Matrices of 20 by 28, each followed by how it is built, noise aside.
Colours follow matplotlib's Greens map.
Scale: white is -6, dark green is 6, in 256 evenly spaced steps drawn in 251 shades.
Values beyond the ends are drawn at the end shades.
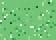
sparse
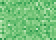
low rank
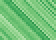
Toeplitz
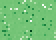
sparse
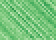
Toeplitz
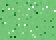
sparse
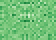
low rank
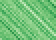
Toeplitz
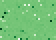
sparse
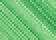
Toeplitz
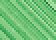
Toeplitz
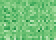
low rank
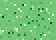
sparse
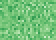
low rank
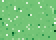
sparse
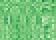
low rank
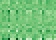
low rank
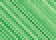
Toeplitz
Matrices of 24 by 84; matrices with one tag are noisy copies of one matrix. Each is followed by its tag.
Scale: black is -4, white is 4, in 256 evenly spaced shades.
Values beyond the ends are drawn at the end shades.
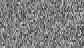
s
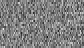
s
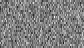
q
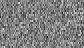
s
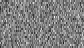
q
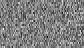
s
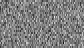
q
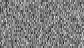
q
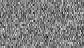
s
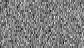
q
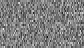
s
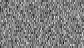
q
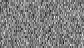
q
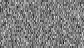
q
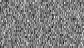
q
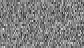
s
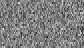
s
